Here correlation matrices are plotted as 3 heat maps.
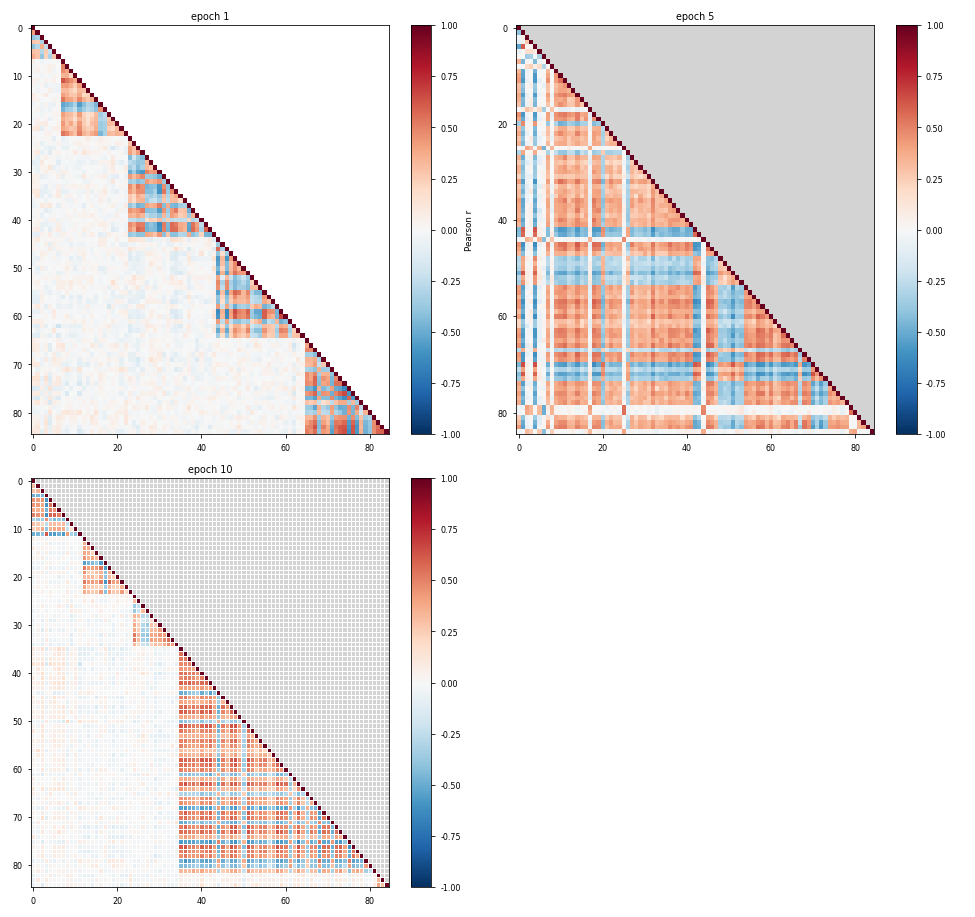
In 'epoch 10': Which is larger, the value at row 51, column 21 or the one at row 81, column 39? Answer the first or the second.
the second
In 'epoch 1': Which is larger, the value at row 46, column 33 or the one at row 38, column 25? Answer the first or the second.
the second
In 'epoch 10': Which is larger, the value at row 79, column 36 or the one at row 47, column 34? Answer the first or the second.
the second
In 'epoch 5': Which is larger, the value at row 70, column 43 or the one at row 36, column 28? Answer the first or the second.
the first
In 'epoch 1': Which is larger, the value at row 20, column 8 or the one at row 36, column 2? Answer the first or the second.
the first
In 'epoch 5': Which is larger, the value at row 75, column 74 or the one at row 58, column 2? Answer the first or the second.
the first
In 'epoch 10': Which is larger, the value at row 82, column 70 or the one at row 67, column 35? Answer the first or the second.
the second
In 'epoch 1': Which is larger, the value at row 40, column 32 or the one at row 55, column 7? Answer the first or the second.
the first
